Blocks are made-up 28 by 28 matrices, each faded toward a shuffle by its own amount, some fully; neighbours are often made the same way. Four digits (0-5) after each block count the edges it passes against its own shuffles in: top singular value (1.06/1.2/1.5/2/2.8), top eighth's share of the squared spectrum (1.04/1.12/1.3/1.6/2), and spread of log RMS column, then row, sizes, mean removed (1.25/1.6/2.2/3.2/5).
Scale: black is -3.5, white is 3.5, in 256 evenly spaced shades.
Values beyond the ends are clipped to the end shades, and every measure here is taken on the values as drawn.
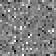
0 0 1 0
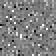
0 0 0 0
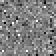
1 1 0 0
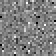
1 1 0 0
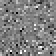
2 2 0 1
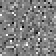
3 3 1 0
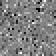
0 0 0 0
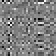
4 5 2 3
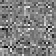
3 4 2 2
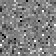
0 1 0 0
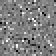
0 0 0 0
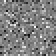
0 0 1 0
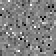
0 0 0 0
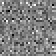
3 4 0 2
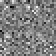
3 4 1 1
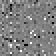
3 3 1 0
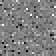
1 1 0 0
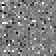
1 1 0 0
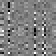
4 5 3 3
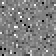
0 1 0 0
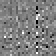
3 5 2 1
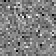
0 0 1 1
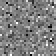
0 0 1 0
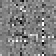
2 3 3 2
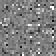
2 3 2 1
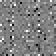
3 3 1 1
